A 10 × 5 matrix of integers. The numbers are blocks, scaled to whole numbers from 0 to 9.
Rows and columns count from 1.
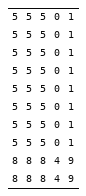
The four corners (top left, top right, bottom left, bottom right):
5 1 8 9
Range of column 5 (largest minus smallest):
8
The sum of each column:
56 56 56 8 26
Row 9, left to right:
8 8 8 4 9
